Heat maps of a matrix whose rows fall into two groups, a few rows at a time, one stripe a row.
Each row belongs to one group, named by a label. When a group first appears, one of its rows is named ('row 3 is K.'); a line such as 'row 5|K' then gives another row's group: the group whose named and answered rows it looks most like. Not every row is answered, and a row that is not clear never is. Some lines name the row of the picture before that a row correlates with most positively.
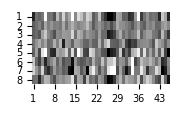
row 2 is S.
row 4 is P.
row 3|S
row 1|S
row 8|S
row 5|S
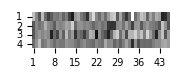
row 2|S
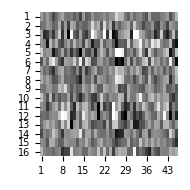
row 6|S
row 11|P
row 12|P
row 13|P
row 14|S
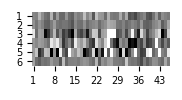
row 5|P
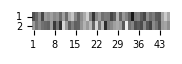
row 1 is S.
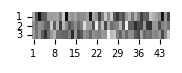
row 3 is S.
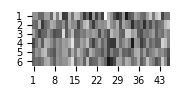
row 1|P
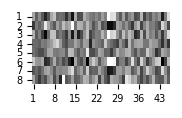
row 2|S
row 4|P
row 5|S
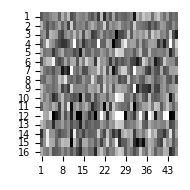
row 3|S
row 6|S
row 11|P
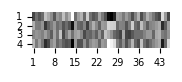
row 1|S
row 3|P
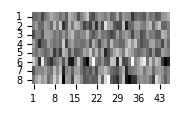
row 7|P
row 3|S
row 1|S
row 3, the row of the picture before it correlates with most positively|1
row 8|P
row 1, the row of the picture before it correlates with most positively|1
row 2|P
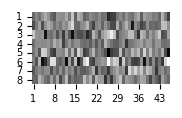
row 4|P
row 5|S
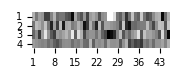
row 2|P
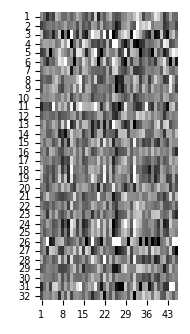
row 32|P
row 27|S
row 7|P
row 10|P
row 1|S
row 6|P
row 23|S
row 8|S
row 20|P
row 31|S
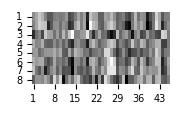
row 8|P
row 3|S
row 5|P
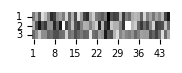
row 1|S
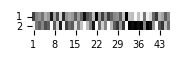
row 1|P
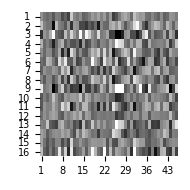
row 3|S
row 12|S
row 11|P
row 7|P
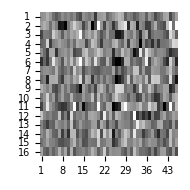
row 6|S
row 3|S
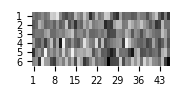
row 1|P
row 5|S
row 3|S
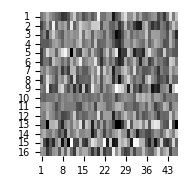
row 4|S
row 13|S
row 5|P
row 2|S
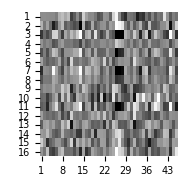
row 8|S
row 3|S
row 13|P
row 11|S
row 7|S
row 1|P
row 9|P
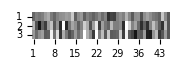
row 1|S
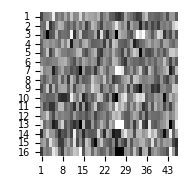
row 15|S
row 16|S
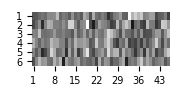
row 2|S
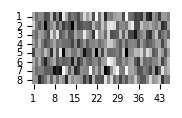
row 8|P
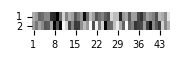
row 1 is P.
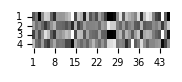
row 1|S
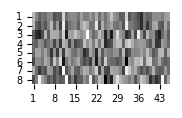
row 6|P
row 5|P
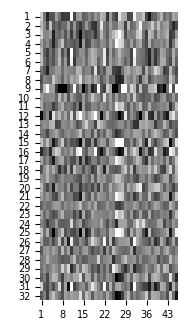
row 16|S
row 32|S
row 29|P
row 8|S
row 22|S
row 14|S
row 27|P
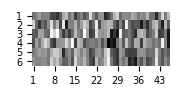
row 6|P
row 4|S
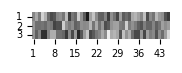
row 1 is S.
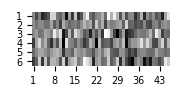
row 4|P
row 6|S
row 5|P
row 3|P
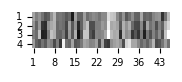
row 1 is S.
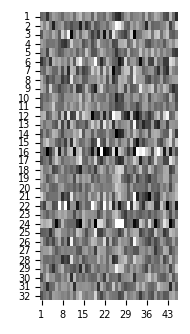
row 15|P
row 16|P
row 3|P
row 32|S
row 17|S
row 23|P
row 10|S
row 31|P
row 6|S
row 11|S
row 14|S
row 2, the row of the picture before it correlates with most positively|1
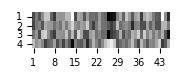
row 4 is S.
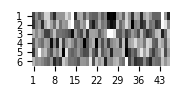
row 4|P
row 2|S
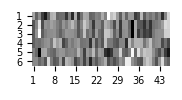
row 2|S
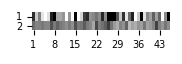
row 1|S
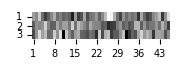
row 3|P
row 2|S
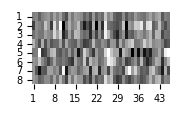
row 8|P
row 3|P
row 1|P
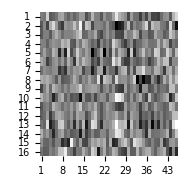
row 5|P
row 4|P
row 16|P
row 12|S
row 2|S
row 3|S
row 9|S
